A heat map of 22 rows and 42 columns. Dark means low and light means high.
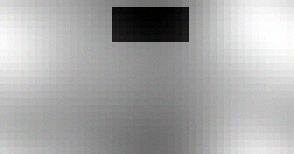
Ninth with the highest average: top right. Stripes: none. Roughest part: top middle. Ninth with the lowest average: top middle. Odd patch: lower, in the top middle.
